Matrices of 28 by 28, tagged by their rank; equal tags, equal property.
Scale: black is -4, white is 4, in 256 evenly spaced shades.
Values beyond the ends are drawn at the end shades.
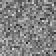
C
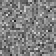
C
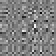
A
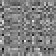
A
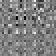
A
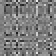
A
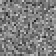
C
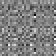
A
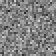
C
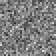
C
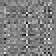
A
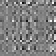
A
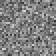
C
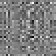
A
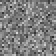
C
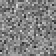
C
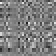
A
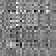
A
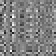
A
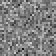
C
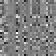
A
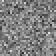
C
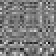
A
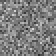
C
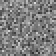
C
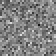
C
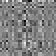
A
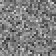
C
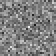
C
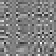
A
